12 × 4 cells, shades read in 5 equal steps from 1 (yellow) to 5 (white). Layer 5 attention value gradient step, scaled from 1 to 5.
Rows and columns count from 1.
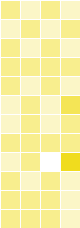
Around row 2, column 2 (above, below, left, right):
4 4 4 4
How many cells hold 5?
1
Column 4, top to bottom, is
4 3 4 3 4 2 3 3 1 4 4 4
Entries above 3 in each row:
2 2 2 0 2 2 2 0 2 2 1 1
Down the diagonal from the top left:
3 3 3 3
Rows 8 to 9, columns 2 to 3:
3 3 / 3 5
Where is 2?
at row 6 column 4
